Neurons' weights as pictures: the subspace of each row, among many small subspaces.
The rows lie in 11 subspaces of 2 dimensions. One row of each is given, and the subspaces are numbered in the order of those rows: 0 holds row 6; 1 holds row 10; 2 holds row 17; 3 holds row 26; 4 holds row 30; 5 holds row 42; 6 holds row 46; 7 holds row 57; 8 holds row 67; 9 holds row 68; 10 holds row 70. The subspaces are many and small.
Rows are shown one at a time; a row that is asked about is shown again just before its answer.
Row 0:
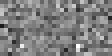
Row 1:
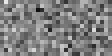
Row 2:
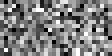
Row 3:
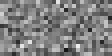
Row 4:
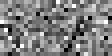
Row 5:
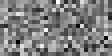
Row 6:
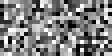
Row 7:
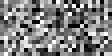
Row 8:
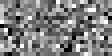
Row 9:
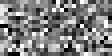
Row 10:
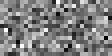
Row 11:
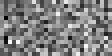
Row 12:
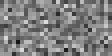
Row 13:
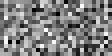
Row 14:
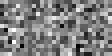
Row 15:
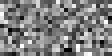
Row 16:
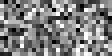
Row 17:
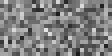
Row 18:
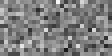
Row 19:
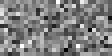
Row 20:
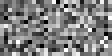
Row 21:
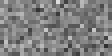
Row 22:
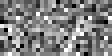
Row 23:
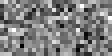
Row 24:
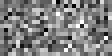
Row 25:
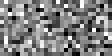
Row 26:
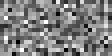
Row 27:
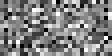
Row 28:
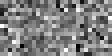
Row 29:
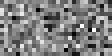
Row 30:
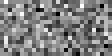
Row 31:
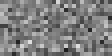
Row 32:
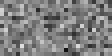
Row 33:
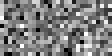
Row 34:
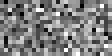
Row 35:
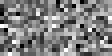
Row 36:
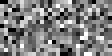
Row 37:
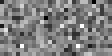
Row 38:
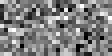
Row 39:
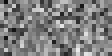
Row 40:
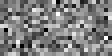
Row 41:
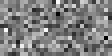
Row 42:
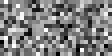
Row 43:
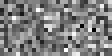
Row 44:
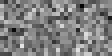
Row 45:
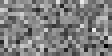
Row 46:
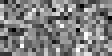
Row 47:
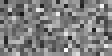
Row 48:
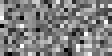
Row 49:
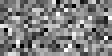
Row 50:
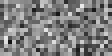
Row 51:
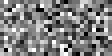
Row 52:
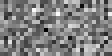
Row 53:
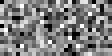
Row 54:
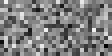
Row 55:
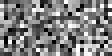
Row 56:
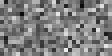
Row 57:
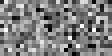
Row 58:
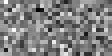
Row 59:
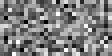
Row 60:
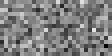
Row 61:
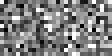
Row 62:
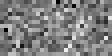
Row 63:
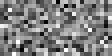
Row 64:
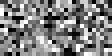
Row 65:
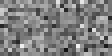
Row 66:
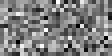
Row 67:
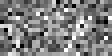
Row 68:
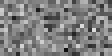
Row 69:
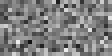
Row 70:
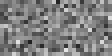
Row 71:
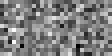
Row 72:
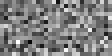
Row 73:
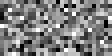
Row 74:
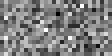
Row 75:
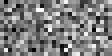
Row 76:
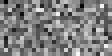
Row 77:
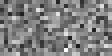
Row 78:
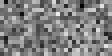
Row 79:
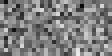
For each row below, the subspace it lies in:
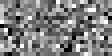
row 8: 1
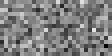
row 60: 5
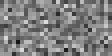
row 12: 3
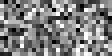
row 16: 6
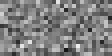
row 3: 10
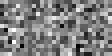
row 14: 2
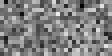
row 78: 6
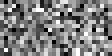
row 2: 9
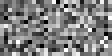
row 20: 10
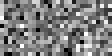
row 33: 3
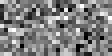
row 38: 6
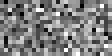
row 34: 4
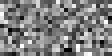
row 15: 10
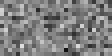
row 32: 9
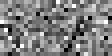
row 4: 8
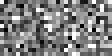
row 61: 7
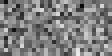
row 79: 4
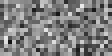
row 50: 0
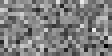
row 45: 5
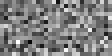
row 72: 10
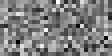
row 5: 0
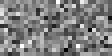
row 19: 2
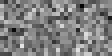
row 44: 6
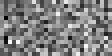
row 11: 10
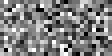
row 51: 7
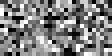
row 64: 9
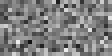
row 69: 10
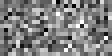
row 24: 8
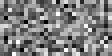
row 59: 3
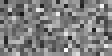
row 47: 4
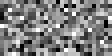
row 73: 3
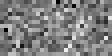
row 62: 8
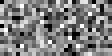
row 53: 7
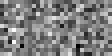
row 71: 2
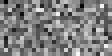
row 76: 4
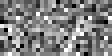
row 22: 8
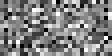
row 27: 1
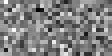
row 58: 7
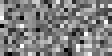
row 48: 3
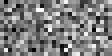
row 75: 7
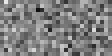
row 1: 7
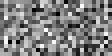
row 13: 0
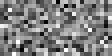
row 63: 3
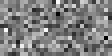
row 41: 1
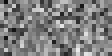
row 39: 9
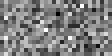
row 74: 8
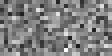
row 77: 4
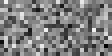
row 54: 5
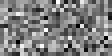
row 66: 0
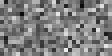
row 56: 6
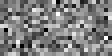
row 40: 1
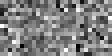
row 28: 5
